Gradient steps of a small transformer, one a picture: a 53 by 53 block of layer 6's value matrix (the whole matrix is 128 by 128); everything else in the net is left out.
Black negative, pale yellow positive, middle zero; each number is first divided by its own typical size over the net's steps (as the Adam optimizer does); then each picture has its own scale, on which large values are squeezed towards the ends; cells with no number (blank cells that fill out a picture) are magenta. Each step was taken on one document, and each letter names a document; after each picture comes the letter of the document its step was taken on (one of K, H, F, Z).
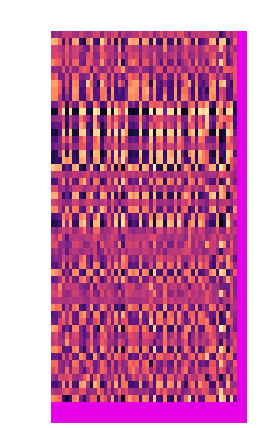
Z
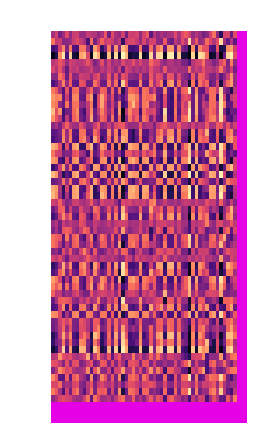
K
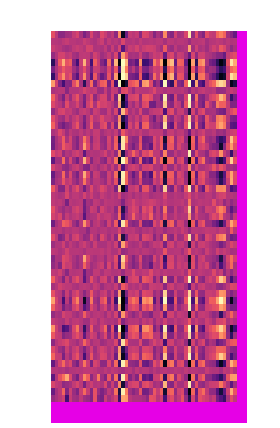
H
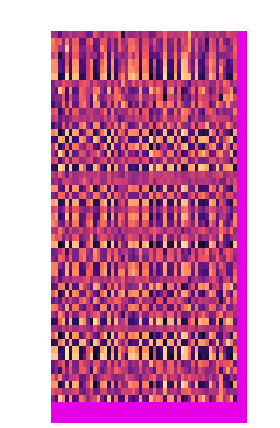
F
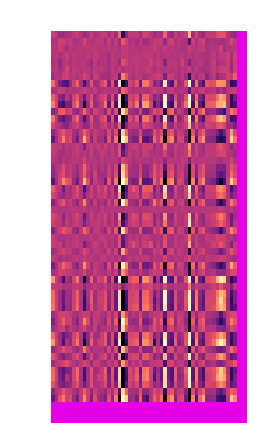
H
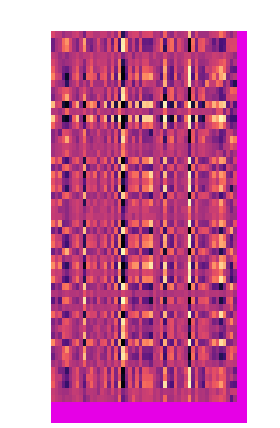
H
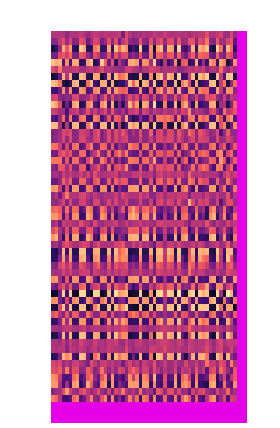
Z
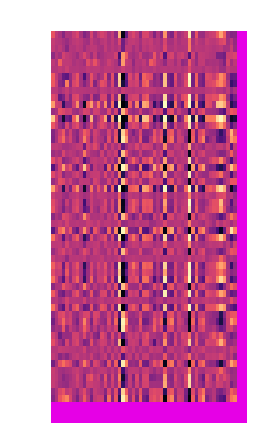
H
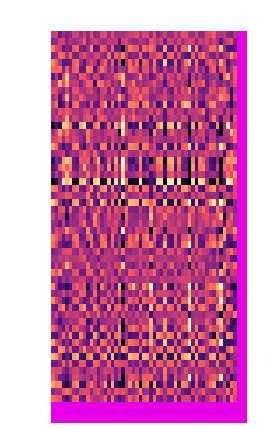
K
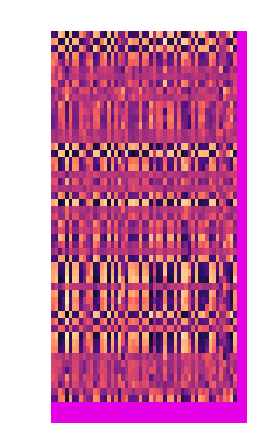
F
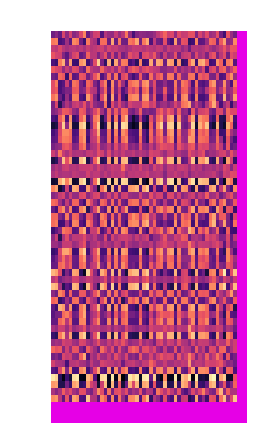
K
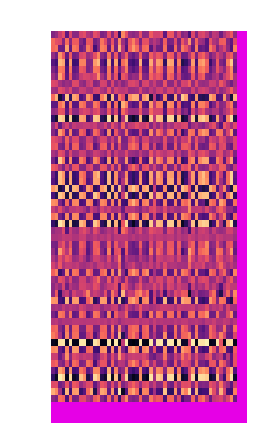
F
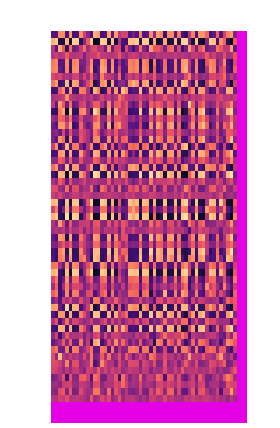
F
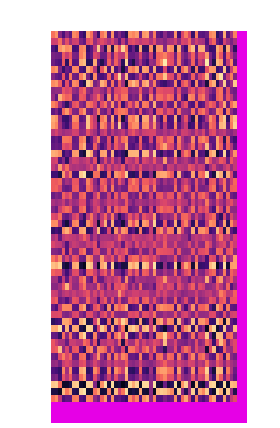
Z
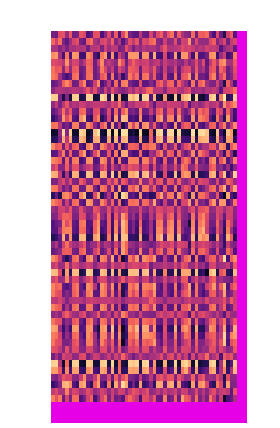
Z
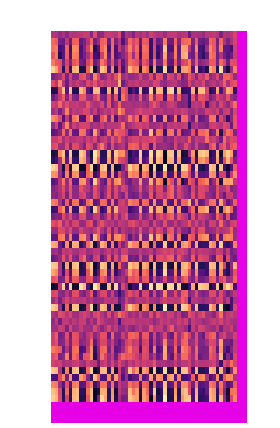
F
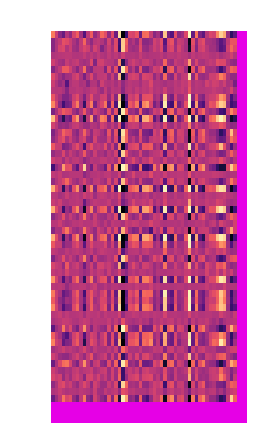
H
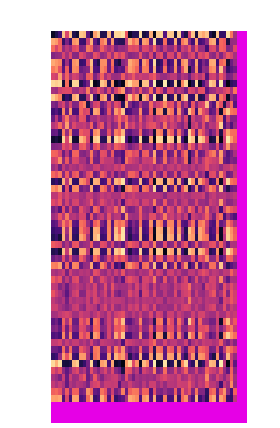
Z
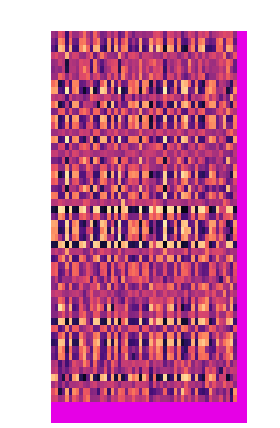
F
